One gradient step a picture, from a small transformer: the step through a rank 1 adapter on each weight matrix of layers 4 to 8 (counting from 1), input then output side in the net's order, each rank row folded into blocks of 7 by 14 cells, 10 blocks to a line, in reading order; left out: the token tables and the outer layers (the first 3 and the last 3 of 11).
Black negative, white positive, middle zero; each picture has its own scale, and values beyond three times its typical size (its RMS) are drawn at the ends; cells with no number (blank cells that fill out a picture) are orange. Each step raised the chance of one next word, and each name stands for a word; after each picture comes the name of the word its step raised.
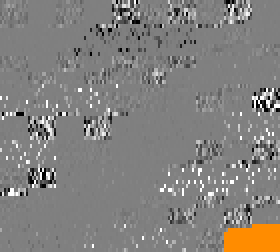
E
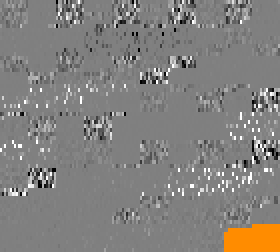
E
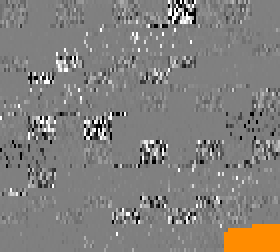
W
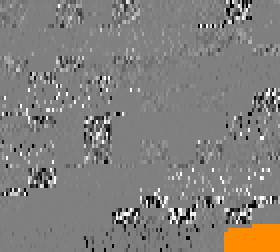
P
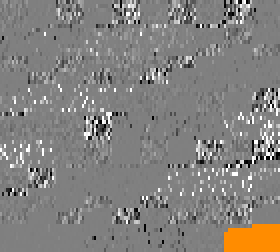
E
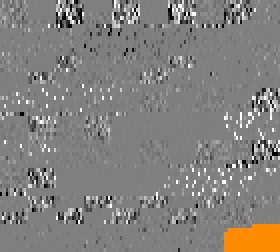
E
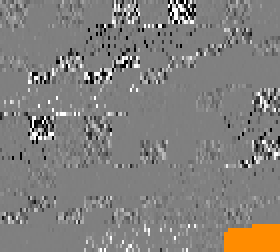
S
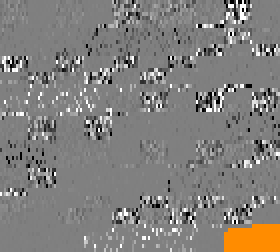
S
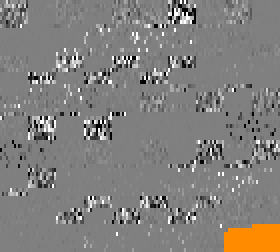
W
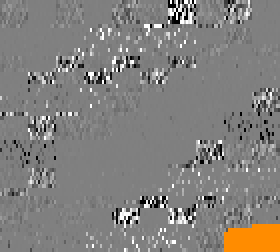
W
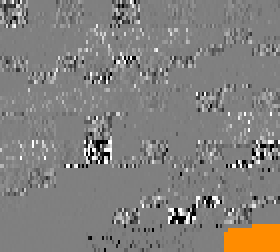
P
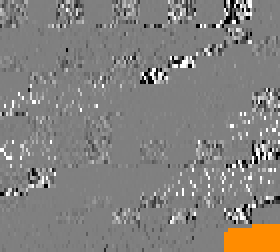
E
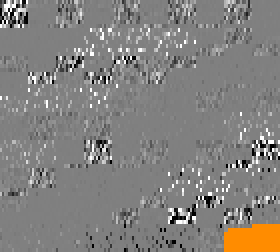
P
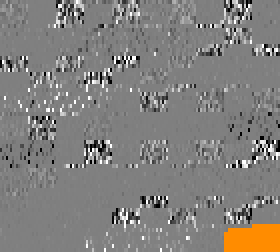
S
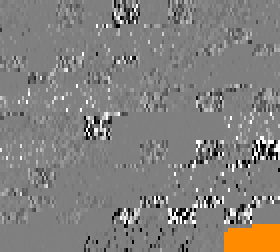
P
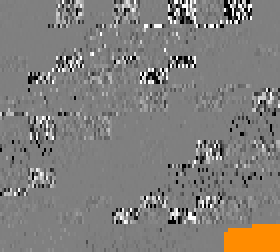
W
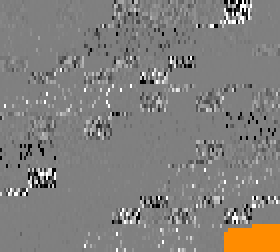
S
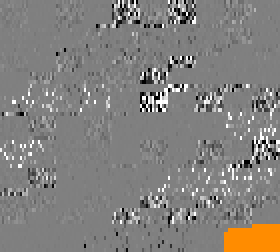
E
